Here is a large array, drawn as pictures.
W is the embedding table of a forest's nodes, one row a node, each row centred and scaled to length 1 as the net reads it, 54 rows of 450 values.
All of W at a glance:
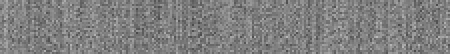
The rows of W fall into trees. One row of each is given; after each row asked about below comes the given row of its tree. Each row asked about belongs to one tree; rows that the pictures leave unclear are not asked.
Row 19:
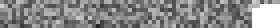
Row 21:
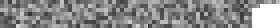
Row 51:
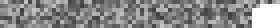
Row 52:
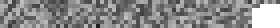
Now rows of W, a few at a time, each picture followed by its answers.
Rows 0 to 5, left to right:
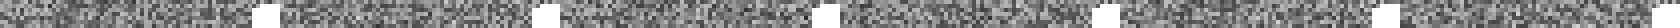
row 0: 51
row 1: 19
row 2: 51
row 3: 19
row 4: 51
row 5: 21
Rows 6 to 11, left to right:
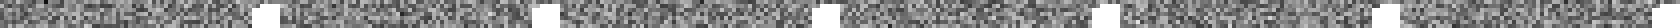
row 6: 19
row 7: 19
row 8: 51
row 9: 52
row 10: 52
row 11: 51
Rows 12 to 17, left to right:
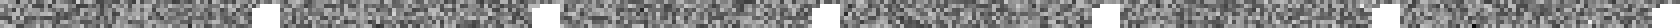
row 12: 51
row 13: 19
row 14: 51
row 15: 52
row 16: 51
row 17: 52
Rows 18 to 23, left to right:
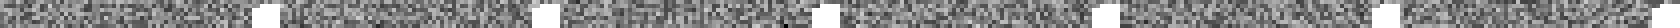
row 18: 19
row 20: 51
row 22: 21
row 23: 52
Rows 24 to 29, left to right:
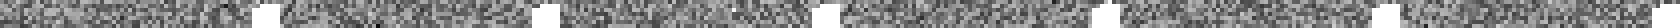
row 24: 19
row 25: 52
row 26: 21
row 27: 52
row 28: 52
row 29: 51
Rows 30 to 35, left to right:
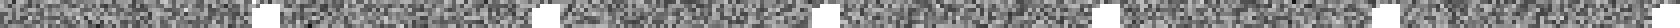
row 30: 19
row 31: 19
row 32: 52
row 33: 51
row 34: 52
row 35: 52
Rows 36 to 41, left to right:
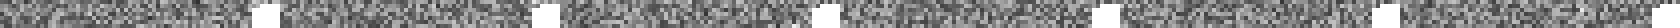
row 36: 21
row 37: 21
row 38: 19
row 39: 51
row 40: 51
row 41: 19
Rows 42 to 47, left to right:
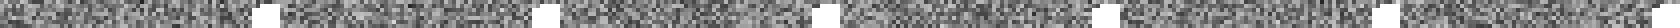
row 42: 51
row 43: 19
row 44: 52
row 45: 52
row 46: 51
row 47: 52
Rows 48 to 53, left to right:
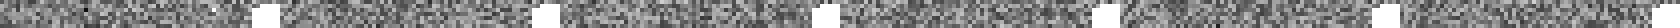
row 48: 21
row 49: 52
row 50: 19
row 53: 19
